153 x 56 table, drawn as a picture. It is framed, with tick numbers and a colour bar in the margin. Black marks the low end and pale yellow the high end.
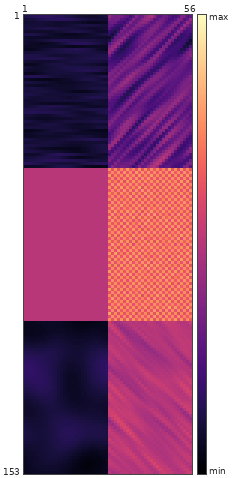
It is made of 3 by 2 panels. Panel 1,1: very low, streaked across, faint in contrast. Panel 1,2: low, slanting up to the right. Panel 2,1: middling, flat. Panel 2,2: high, checkered. Panel 3,1: very low, smooth, faint in contrast. Panel 3,2: middling, slanting down to the right, faint in contrast.
